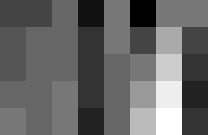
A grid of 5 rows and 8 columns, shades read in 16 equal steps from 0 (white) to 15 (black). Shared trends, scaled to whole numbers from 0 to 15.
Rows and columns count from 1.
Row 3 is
10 9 9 12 9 8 3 12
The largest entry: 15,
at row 1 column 6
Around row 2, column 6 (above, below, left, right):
15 8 8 5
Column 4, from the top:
14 12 12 12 13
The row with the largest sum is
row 1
